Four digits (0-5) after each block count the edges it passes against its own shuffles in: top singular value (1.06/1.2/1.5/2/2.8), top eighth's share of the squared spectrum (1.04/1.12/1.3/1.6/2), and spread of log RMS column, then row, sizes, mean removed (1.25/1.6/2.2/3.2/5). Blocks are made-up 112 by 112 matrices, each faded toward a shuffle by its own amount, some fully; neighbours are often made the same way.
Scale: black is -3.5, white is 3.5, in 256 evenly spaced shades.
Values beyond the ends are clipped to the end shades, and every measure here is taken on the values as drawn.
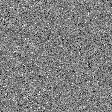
0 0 0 0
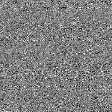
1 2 0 3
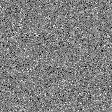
0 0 0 1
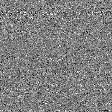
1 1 0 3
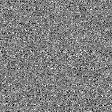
1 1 0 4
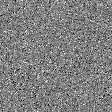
0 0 0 0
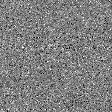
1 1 0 2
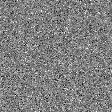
0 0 0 1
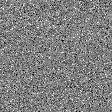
0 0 0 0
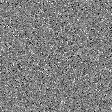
0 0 0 0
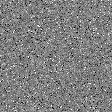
1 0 0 0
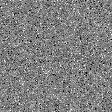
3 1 0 0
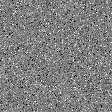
0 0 0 0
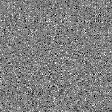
4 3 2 2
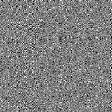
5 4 3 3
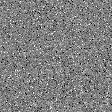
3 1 0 0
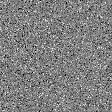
0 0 0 0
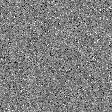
2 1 0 0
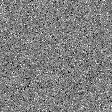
1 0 0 0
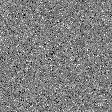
0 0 0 0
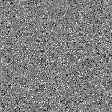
3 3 1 1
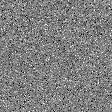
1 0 0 0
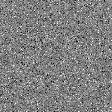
3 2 1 1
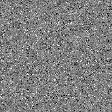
3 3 1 1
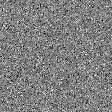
1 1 0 0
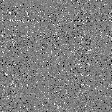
2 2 2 2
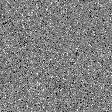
1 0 0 0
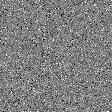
2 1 0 0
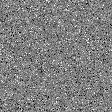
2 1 0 0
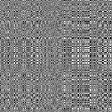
5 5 4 4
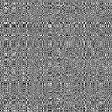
5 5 4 4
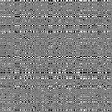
5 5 3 4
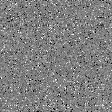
3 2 0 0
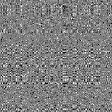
5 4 3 3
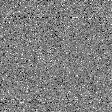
1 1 0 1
